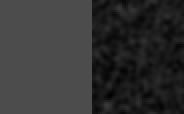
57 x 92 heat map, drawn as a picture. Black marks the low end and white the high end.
It is made of 1 by 2 panels. Panel 1,1: low, flat. Panel 1,2: very low, blotchy, faint in contrast.
